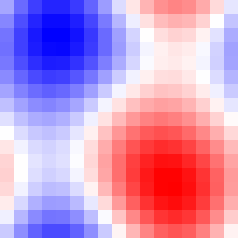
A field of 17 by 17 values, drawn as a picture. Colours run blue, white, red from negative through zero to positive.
On average the colour sits 50% of the way up the scale. There are no regular stripes. There are no lone odd cells. The ninth with the lowest average is the top left. The ninth with the highest average is the bottom right.
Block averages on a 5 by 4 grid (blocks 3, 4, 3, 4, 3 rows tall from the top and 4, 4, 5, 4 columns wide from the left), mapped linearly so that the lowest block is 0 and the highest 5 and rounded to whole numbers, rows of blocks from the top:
0033 | 0022 | 2243 | 2354 | 1144
